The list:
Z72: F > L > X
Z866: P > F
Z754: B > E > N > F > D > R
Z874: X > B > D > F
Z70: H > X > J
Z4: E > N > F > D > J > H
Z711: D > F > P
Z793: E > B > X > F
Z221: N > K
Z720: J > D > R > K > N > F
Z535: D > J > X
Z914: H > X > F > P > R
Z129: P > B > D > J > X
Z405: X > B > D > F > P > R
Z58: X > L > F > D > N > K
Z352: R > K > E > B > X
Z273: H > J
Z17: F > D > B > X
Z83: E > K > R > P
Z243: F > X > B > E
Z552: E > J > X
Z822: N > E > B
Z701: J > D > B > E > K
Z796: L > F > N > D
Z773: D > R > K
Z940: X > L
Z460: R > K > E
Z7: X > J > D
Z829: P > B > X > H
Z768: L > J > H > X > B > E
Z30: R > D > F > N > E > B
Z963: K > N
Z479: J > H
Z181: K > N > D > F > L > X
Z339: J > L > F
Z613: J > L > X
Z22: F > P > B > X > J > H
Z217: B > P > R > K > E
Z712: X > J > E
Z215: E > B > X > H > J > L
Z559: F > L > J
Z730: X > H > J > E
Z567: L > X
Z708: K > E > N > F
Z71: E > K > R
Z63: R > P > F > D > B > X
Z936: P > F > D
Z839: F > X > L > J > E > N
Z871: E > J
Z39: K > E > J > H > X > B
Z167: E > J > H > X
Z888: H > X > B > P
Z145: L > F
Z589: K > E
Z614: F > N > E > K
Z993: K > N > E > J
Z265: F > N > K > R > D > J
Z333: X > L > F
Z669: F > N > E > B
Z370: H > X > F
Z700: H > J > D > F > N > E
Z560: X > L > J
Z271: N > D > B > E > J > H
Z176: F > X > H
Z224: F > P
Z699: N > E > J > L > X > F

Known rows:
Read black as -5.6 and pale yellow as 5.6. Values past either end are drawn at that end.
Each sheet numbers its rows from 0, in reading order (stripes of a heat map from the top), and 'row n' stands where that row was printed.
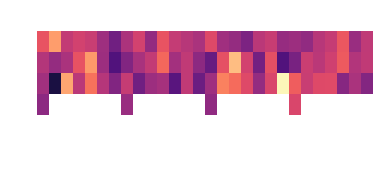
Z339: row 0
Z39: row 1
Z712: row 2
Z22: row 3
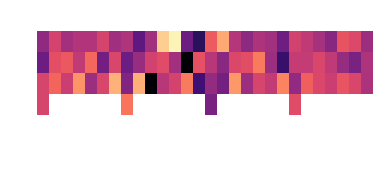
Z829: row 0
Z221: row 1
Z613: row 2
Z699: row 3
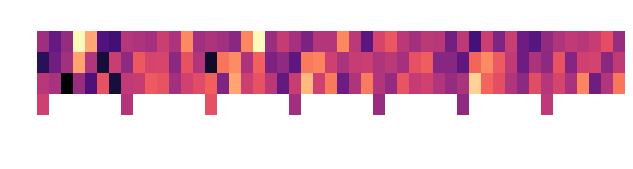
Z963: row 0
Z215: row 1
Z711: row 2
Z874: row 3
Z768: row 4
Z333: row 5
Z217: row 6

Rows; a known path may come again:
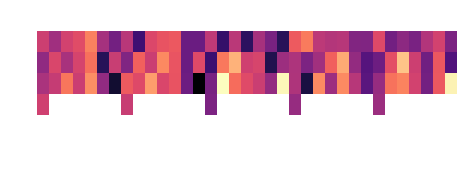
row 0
Z796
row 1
Z72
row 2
Z940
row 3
Z339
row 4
Z712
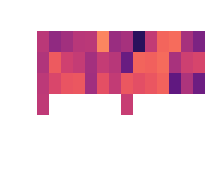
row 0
Z215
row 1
Z243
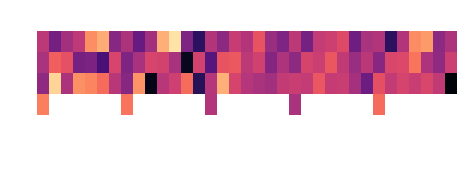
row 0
Z822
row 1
Z221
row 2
Z58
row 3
Z839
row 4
Z614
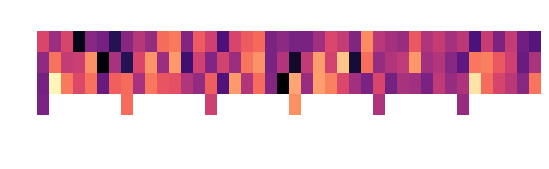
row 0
Z567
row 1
Z936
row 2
Z559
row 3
Z866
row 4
Z39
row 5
Z333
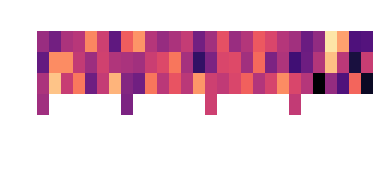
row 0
Z874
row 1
Z613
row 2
Z129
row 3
Z963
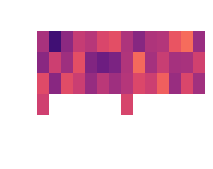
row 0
Z83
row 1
Z754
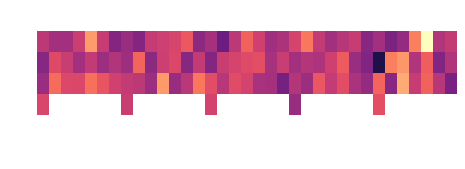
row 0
Z271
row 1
Z217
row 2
Z22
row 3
Z768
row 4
Z711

